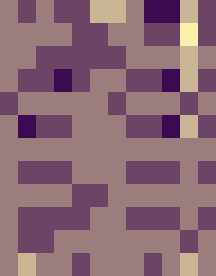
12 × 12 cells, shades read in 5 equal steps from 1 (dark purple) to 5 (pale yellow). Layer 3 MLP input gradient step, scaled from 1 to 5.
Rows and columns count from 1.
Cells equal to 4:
8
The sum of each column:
35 30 30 29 29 34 35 32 28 27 41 30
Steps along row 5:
up same same same same down up same same down up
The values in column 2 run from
1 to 4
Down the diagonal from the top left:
3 3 2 1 3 3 3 2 3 2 2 3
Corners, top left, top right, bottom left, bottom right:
3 2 3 3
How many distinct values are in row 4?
4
